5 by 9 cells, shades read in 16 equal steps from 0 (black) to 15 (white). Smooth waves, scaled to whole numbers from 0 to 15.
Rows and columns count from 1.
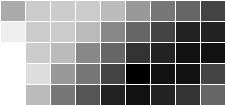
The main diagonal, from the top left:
10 12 11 7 2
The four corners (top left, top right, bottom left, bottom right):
10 4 15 6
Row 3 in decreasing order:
15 12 11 8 6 3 2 1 1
